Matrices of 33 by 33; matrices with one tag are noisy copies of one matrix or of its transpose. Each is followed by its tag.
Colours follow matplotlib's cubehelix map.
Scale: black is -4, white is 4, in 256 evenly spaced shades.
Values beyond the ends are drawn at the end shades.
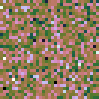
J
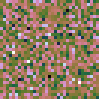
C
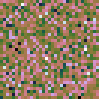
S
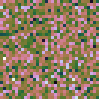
J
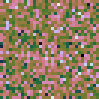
J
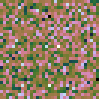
S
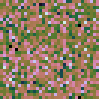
S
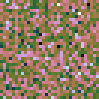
J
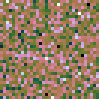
J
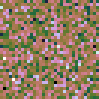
J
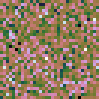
S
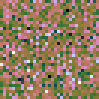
C
